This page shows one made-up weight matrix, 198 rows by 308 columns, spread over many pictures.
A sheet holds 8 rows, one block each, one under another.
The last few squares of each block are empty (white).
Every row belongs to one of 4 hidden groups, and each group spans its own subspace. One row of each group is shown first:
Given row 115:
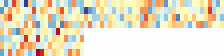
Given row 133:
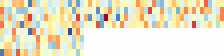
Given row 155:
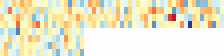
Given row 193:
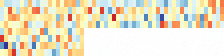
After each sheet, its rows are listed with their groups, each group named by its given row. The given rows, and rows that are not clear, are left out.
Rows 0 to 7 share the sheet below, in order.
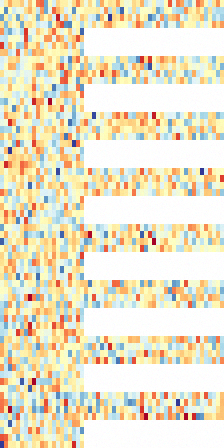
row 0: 193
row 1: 115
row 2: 155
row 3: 155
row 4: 115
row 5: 155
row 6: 193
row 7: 133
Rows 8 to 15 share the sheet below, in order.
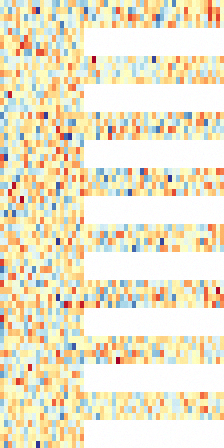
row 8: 115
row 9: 155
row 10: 193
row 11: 193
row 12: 193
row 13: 193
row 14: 193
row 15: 133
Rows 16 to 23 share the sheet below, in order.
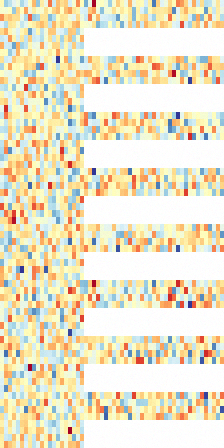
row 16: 155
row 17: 155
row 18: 155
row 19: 155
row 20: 193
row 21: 155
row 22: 133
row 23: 133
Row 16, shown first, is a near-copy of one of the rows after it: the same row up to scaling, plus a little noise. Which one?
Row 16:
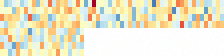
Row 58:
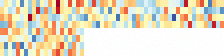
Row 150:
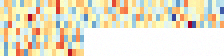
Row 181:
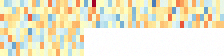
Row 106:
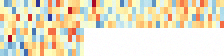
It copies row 181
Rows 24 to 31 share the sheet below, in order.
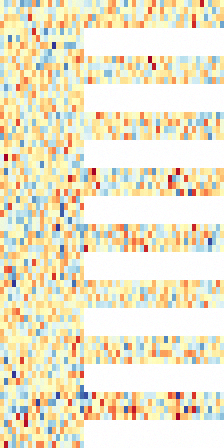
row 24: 133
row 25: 133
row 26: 193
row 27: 155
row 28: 133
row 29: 115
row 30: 133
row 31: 133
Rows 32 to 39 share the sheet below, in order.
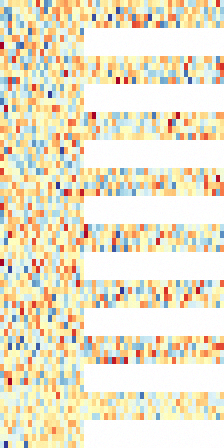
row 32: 193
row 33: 115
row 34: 155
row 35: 193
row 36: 115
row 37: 133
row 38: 115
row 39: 155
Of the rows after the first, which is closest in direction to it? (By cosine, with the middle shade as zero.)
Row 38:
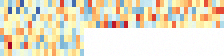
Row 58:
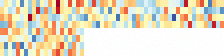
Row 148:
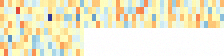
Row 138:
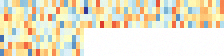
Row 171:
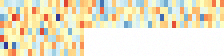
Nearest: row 138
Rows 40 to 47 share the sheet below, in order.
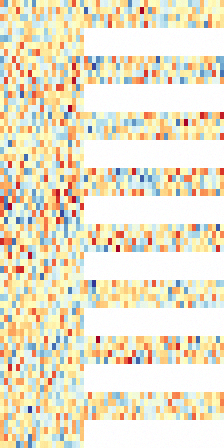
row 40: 115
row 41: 115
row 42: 133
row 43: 155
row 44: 193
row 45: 155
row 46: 193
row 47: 155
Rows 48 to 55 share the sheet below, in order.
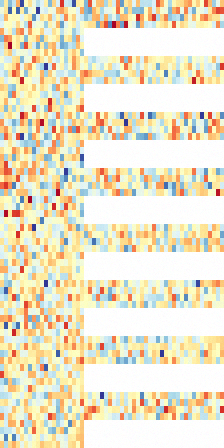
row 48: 115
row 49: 133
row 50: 133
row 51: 193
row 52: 115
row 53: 193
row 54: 193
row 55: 193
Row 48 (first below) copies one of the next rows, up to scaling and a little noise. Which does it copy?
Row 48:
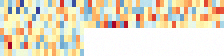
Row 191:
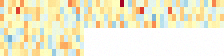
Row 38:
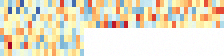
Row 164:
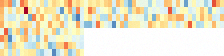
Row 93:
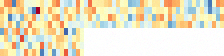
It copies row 38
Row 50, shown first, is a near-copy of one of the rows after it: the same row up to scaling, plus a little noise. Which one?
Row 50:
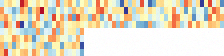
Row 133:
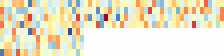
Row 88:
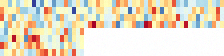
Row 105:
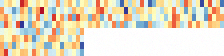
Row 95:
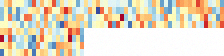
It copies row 105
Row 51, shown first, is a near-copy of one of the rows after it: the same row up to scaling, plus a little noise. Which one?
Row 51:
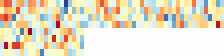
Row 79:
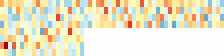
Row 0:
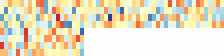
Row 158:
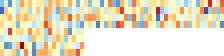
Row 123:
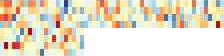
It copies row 123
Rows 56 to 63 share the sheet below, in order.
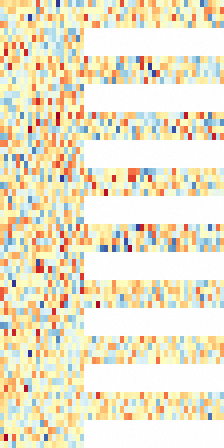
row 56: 155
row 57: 115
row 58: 155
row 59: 115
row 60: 115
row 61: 133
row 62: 155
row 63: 193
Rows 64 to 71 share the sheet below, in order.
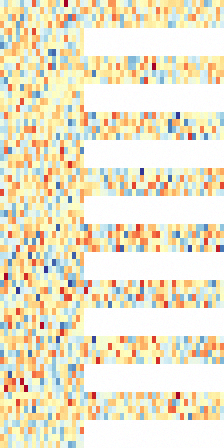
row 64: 133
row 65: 115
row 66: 155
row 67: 193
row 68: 155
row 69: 115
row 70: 155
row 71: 155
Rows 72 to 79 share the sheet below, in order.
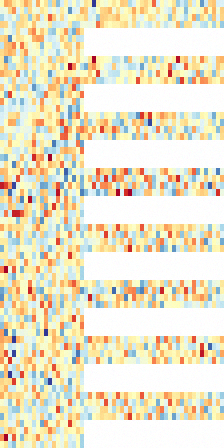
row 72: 155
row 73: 155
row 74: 115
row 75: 193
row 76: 193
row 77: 133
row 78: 115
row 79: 193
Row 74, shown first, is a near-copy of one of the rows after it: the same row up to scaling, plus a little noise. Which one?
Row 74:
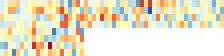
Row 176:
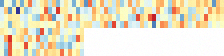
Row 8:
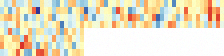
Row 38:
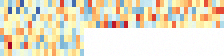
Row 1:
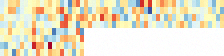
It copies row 1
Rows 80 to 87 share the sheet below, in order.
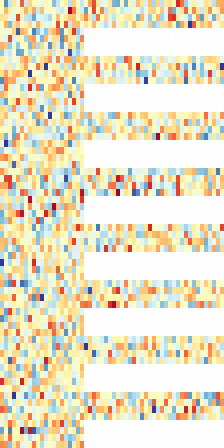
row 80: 155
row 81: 133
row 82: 133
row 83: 193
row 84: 133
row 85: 115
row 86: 115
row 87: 115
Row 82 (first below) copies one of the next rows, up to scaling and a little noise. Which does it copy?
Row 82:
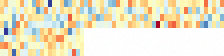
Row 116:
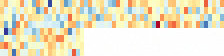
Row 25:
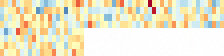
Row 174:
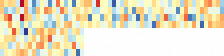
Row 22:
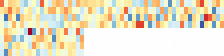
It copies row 116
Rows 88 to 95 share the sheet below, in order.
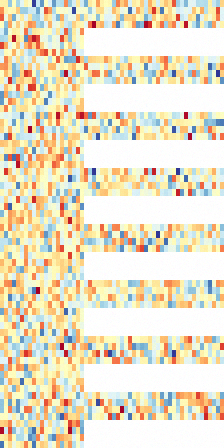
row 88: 133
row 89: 115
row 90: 155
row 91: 155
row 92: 193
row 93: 115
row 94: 115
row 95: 133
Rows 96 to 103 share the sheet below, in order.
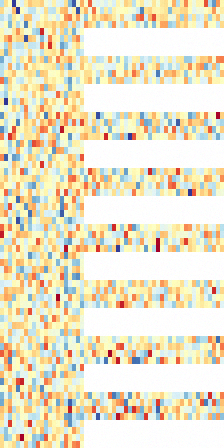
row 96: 115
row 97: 193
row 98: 193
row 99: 155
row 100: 193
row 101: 193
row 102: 193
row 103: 193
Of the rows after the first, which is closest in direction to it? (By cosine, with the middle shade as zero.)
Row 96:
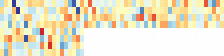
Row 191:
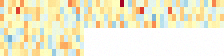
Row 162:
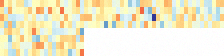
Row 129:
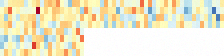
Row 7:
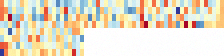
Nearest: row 7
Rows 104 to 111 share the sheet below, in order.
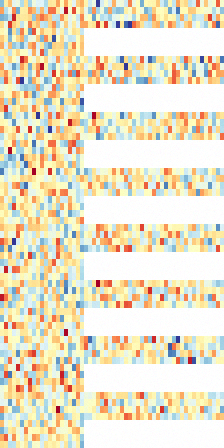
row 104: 193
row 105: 133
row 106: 155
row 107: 133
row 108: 193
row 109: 193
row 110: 155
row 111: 193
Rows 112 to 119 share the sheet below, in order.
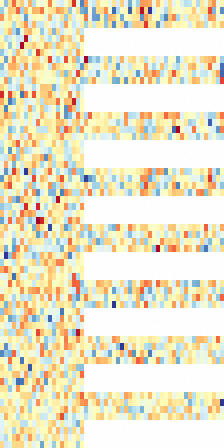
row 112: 115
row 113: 115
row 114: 115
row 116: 133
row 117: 115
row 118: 193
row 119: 133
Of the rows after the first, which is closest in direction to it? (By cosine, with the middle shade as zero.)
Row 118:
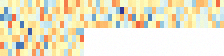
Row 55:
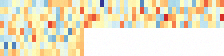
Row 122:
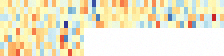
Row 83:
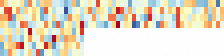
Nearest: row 55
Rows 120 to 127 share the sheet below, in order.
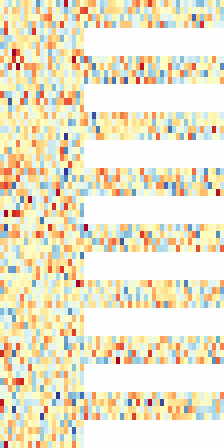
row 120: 133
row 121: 115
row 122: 155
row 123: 193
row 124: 115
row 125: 133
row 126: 193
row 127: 133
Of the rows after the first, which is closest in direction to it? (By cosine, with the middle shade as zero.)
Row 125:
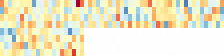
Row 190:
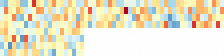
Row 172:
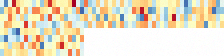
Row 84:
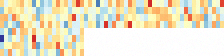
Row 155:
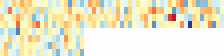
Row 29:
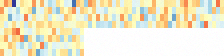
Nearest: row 84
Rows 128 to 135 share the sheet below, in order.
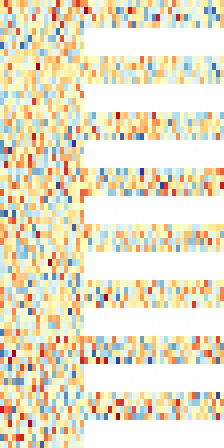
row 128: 115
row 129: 115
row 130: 155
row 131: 193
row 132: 133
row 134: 193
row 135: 193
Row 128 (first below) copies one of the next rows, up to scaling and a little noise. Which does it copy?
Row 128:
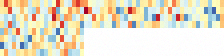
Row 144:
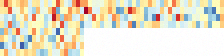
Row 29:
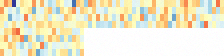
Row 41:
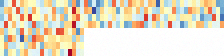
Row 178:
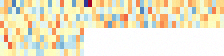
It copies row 144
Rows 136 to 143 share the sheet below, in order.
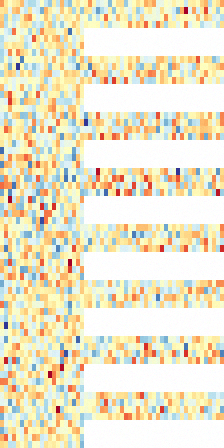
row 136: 133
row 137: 115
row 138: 115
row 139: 193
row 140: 133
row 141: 193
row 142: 115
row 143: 193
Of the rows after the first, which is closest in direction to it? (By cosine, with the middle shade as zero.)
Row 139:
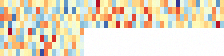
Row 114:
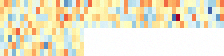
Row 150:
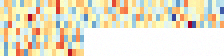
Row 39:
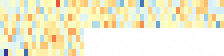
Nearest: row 114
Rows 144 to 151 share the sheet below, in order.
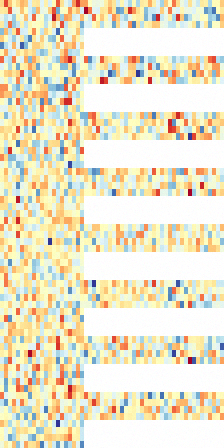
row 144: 115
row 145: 115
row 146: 155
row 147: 155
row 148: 115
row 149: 155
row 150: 155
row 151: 115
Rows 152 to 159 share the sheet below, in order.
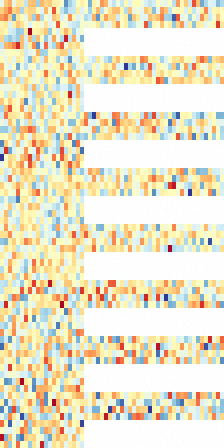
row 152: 193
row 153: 133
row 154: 155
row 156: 115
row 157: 133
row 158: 193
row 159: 193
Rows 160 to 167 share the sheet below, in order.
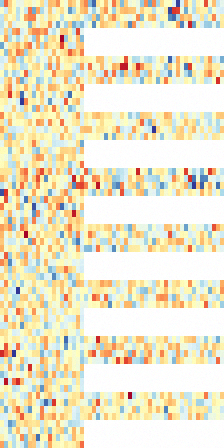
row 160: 155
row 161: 133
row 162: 115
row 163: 133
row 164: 115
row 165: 115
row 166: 193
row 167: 133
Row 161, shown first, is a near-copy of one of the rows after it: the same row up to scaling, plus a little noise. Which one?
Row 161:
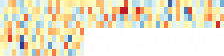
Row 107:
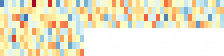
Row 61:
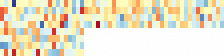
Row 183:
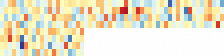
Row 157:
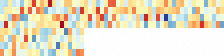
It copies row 183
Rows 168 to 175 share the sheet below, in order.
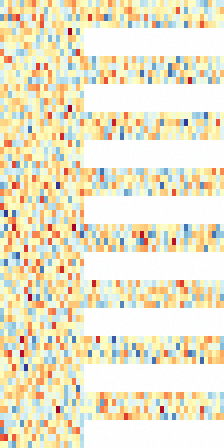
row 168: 133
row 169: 155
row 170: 133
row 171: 193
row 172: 115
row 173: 155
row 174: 133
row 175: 193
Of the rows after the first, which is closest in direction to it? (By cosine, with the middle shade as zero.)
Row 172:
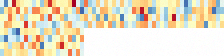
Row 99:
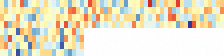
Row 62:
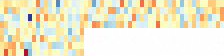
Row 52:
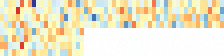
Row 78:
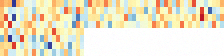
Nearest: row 52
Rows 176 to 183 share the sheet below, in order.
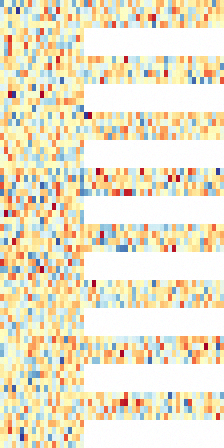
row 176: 115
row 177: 133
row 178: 115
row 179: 193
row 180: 193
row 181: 155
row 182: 133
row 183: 133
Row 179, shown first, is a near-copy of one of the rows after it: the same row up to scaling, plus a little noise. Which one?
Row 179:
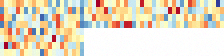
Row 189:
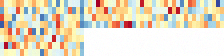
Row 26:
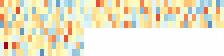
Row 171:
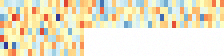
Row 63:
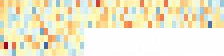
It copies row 189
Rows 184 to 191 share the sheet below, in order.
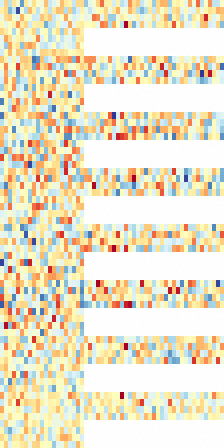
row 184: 115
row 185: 133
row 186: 193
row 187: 115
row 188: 115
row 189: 193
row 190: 133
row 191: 115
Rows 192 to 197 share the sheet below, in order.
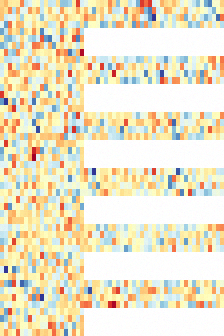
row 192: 115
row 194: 133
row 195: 155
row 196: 193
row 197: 115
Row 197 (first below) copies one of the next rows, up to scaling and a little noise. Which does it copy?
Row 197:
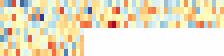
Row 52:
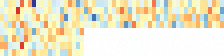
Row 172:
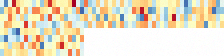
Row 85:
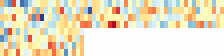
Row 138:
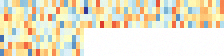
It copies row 85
